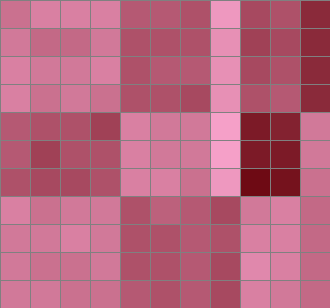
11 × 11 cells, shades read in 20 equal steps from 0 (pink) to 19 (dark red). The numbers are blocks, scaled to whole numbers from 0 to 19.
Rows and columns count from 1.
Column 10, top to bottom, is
10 11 10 9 16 17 18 4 4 4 5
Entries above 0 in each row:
11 11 11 11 10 10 11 11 11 11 11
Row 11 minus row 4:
1 -1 1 0 -1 0 -2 9 -6 -4 -8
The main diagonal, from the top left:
6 7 5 6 4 5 6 11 4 4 7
